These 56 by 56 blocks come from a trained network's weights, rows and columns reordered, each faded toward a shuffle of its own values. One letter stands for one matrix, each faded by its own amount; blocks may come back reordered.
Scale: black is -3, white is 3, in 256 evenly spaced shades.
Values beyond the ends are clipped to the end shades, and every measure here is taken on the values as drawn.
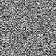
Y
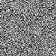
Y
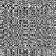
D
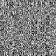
Y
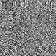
Y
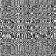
D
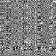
D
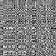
D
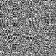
Y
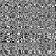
D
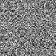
Y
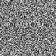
Y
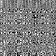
D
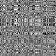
D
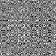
D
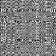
D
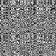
D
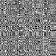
D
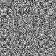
Y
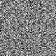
Y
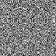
Y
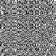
D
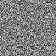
Y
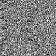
Y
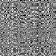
D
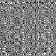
D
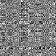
D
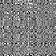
D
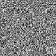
Y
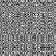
D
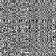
D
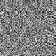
Y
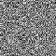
Y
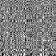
D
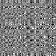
D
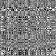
D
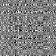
D
